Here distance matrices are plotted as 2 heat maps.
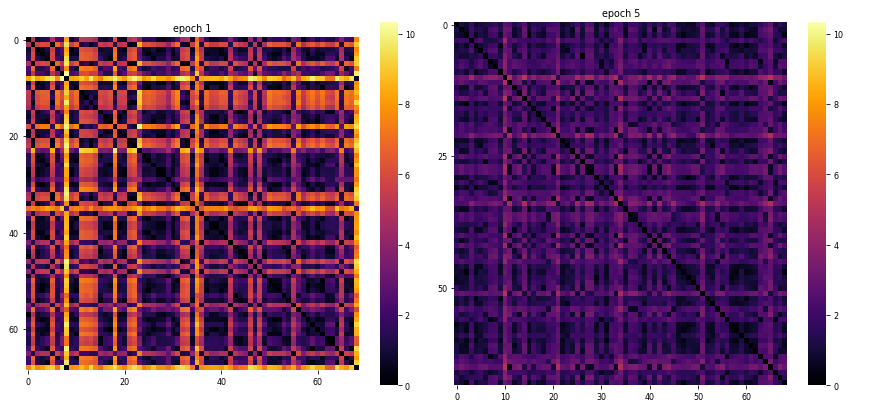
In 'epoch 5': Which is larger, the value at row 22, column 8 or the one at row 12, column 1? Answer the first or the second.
the first
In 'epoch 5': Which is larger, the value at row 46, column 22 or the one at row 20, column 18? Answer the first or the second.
the second
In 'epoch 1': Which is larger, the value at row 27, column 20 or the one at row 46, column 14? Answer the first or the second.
the second
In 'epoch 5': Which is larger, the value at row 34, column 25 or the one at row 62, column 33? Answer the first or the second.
the first
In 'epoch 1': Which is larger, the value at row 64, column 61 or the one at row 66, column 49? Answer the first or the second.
the second
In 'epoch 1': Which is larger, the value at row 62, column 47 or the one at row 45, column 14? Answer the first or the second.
the second
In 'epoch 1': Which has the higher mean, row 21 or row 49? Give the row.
21
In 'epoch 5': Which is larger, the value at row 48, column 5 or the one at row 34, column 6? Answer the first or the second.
the second
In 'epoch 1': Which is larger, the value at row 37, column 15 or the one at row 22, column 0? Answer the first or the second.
the second
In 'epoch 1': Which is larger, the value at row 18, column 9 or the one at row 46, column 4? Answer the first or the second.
the first
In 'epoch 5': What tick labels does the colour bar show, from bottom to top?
0, 2, 4, 6, 8, 10
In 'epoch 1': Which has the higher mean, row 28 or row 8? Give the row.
8
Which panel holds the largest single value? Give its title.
epoch 1
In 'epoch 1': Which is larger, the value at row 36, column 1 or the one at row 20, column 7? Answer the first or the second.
the second
